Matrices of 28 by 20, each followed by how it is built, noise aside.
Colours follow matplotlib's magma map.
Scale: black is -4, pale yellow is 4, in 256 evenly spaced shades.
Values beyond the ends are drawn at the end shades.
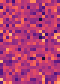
low rank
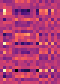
low rank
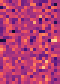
low rank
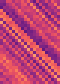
Toeplitz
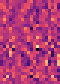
low rank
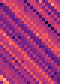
Toeplitz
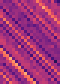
Toeplitz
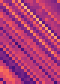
Toeplitz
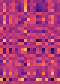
low rank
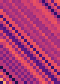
Toeplitz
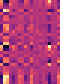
low rank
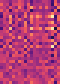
low rank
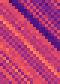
Toeplitz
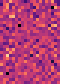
low rank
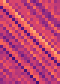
Toeplitz
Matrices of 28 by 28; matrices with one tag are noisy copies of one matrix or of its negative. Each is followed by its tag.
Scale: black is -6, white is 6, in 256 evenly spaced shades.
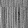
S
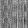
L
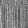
S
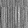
S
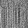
S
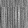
S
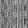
L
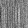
S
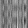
L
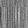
S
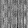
L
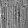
S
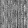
L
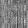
L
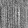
S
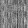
L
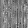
L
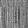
S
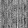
L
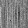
S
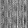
L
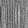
S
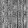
L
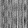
L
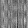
L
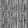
L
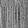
S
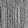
S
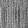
S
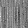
S
